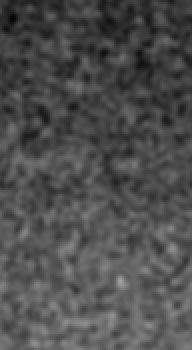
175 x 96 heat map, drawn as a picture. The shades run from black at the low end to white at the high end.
No regular stripes run through it. Overall the values sit about 30% of the way up the scale. No row or column stands out. Values rise toward the bottom. The field is mottled with small blotches.
